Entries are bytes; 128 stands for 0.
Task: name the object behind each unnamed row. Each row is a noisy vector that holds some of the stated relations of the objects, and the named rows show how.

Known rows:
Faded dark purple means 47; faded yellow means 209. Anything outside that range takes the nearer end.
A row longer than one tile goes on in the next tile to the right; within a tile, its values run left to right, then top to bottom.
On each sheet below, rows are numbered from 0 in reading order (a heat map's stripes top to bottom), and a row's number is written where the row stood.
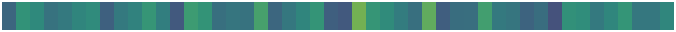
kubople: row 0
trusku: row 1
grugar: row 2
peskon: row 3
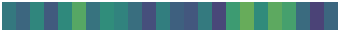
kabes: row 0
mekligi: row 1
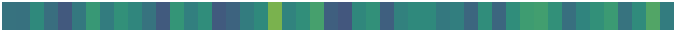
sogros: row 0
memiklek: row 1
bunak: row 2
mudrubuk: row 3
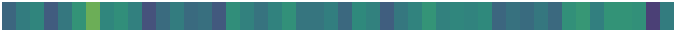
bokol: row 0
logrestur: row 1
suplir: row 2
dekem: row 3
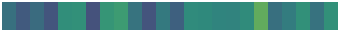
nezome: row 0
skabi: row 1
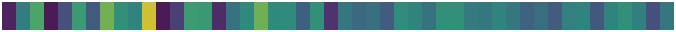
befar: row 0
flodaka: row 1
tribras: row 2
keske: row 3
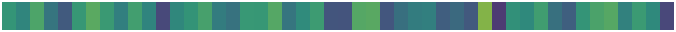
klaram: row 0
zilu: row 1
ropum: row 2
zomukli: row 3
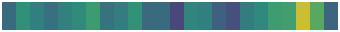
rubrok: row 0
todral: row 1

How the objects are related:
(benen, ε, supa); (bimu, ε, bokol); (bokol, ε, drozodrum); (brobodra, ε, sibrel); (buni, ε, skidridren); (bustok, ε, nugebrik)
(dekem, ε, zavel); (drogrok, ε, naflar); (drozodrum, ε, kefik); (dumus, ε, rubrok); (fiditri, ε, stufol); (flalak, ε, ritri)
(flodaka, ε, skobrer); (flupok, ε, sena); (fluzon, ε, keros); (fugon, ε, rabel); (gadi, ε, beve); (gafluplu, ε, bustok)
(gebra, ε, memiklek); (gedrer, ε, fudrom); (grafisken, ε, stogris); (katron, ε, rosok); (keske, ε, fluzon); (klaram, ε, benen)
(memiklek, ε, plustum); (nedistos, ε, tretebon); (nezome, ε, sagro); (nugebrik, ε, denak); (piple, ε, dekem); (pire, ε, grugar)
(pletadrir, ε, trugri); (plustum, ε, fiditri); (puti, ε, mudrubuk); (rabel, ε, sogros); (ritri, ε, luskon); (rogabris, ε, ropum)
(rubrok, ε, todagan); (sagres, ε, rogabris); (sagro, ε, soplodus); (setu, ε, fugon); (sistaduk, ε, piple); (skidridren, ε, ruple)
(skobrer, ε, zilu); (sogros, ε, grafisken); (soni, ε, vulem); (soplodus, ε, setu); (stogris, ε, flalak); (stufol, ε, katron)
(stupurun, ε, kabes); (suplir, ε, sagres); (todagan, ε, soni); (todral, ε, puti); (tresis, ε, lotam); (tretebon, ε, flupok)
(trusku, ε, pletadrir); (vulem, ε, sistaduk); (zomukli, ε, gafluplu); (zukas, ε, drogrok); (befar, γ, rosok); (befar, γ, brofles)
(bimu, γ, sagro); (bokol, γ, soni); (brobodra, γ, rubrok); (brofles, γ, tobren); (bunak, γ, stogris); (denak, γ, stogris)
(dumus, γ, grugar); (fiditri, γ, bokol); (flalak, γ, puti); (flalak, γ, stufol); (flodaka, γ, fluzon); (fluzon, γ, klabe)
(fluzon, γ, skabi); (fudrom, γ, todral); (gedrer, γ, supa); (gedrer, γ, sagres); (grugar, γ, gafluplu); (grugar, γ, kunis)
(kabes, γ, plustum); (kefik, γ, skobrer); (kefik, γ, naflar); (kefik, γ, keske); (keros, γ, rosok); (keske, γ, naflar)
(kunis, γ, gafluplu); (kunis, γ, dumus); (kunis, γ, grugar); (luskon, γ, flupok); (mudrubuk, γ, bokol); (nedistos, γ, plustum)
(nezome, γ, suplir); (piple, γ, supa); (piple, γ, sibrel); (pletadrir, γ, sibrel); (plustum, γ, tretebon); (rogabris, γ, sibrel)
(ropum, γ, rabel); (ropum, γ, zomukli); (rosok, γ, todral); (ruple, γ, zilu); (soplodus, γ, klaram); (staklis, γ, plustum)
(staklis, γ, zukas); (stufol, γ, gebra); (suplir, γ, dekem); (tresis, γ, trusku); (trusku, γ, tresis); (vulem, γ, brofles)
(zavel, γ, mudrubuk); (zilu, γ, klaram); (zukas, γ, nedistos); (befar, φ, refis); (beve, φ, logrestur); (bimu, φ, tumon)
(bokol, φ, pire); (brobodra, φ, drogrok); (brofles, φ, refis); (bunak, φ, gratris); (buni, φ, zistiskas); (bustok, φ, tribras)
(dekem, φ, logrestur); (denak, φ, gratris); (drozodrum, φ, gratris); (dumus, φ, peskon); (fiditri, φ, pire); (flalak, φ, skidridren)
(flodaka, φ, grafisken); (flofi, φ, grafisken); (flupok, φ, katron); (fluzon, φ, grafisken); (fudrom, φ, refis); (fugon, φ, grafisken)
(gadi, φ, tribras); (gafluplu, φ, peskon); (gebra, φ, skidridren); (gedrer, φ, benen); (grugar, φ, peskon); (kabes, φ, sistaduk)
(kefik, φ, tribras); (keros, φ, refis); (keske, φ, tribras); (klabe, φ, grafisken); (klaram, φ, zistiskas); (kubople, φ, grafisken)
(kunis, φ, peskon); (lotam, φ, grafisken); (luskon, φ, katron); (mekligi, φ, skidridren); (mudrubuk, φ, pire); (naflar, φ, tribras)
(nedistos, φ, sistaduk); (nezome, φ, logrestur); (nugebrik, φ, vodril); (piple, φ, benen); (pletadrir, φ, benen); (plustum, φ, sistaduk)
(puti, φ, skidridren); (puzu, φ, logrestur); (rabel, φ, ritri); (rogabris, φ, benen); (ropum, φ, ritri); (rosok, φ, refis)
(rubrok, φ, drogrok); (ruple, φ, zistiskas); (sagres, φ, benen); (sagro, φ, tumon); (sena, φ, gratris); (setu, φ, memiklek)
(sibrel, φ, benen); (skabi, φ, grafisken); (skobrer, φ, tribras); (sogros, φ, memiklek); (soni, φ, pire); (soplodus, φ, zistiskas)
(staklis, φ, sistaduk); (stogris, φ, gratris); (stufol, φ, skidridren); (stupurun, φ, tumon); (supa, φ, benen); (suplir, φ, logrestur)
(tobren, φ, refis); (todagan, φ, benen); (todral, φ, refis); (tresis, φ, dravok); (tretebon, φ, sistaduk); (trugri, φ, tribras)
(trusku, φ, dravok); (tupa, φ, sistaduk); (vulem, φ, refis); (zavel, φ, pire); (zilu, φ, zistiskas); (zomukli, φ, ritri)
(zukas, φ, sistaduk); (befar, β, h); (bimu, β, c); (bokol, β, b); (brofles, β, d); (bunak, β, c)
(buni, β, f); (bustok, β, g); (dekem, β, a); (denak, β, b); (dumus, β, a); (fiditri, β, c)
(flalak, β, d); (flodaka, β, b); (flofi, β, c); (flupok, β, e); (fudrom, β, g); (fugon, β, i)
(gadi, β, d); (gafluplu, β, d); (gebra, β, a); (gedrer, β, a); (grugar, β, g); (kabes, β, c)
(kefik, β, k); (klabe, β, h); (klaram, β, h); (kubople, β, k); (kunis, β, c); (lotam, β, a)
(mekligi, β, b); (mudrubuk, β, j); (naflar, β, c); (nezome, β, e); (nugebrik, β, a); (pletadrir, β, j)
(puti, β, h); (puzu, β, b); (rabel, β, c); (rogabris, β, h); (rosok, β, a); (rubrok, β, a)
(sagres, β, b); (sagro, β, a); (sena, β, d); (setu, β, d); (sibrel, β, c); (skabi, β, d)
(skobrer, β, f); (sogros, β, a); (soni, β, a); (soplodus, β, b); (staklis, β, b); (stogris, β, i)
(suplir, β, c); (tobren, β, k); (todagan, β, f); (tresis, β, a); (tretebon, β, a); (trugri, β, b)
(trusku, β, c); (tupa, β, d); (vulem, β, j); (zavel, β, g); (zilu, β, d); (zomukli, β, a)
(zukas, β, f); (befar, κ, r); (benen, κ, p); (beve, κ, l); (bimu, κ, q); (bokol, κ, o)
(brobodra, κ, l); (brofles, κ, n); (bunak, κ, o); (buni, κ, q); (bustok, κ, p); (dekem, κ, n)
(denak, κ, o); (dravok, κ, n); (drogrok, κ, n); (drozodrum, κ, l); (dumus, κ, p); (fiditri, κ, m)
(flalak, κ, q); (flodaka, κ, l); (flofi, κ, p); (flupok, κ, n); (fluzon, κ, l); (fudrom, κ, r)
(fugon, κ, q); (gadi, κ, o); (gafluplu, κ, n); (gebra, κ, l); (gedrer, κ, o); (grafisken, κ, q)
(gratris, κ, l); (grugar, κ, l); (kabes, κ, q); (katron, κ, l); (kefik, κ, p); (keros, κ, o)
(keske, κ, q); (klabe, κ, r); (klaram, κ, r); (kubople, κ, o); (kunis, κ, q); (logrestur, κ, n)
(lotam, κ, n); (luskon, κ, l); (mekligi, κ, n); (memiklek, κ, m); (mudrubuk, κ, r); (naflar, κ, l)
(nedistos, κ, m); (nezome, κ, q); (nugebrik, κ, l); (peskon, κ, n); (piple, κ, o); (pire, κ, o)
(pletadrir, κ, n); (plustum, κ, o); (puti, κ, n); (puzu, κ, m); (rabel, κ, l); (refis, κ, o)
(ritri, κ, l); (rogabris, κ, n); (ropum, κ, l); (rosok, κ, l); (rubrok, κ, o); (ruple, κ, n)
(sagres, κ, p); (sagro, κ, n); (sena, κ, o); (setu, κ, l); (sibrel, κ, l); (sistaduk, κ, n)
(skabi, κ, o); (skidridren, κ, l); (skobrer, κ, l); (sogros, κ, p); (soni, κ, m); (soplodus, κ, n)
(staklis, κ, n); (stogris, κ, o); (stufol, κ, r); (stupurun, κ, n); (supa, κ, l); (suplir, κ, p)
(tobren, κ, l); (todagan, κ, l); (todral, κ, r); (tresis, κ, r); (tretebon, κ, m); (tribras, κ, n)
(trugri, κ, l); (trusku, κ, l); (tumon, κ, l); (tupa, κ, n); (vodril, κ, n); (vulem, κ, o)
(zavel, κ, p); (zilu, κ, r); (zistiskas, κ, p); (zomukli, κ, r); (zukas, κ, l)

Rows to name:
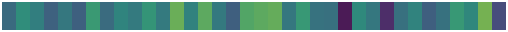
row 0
pire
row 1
tretebon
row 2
keros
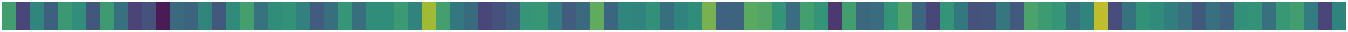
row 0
rogabris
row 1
lotam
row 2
sagres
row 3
setu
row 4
klabe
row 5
pletadrir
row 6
naflar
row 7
buni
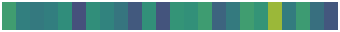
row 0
benen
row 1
soni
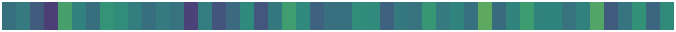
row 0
sistaduk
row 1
fugon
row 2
zistiskas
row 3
plustum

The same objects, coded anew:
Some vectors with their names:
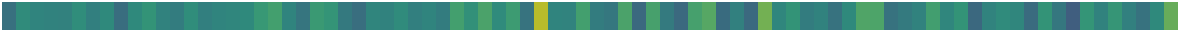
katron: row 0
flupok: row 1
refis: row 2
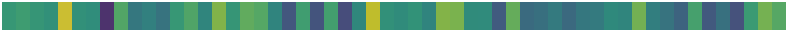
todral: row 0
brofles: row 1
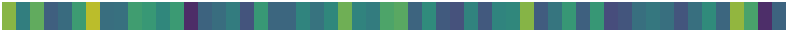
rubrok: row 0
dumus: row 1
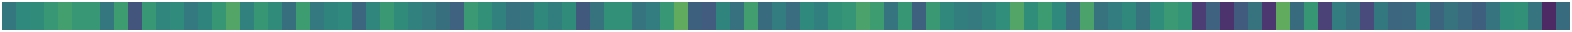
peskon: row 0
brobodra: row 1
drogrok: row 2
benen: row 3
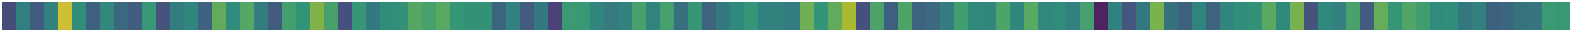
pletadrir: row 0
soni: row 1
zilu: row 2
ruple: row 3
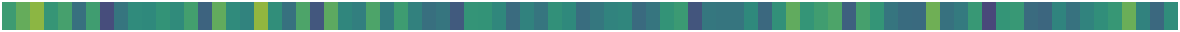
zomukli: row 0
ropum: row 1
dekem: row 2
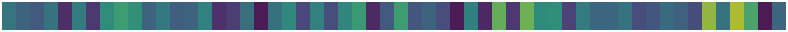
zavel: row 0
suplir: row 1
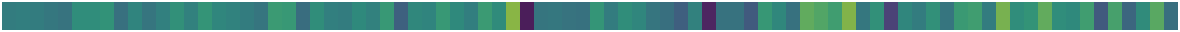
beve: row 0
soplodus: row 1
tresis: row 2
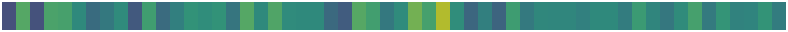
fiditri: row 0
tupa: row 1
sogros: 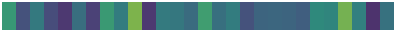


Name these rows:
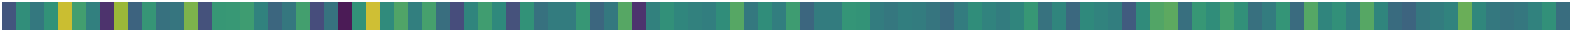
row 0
befar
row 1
rabel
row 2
tobren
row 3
grugar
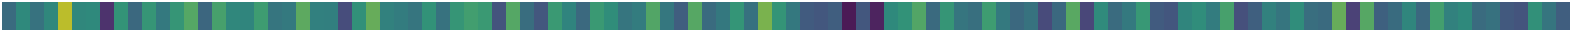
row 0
mudrubuk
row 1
sagro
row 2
kabes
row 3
flodaka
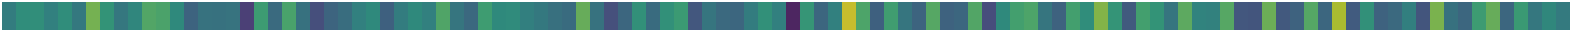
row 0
denak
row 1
trugri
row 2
rogabris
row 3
skabi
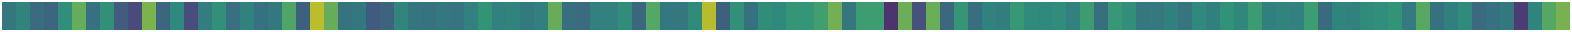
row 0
piple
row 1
kubople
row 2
sistaduk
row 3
rosok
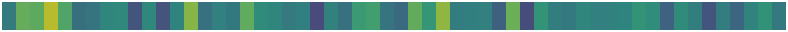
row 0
puzu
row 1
staklis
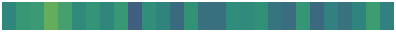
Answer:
mekligi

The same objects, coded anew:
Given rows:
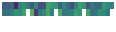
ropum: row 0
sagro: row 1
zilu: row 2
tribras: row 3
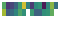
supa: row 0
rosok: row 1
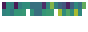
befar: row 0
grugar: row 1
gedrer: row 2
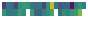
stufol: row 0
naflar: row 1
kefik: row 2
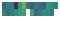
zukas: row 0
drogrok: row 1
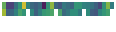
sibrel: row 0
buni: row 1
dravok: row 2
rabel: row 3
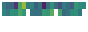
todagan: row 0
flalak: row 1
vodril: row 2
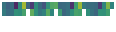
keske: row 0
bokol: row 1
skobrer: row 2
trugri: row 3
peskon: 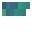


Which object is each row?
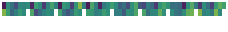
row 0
refis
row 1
brofles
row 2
todral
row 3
vulem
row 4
grafisken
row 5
tresis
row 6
sogros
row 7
rubrok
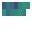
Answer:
fiditri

